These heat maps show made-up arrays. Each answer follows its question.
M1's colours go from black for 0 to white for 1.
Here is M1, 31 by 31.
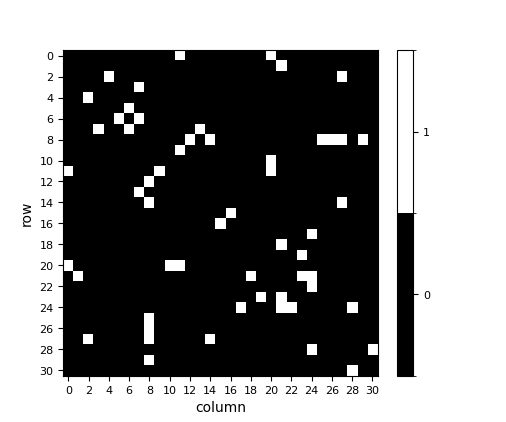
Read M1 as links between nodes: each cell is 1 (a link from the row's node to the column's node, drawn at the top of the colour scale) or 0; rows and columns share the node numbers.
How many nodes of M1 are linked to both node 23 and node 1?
1
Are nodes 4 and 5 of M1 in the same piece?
no
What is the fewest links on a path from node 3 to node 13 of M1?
2
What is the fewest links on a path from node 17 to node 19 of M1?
4
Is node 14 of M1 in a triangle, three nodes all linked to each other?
yes
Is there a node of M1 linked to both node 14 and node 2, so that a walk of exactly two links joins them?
yes
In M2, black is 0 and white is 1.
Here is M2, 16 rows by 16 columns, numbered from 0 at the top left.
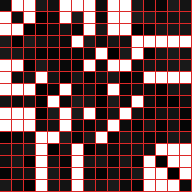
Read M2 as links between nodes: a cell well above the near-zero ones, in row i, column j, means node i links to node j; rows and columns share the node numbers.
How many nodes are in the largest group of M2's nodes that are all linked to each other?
6
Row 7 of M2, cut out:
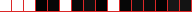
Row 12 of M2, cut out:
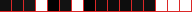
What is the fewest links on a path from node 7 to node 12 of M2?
3
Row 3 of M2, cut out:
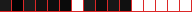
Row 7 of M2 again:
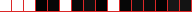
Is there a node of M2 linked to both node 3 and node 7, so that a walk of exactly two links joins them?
no
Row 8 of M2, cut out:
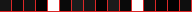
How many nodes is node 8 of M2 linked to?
2
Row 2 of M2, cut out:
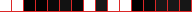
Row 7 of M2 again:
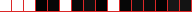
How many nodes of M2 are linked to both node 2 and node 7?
3
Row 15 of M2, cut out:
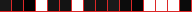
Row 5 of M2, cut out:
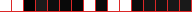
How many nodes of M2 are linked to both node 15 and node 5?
0
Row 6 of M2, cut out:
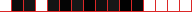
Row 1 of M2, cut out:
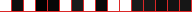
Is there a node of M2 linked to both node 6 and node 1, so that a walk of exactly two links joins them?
yes
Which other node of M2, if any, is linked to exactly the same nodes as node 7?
node 10
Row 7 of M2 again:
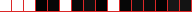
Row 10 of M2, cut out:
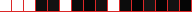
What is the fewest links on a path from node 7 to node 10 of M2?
2
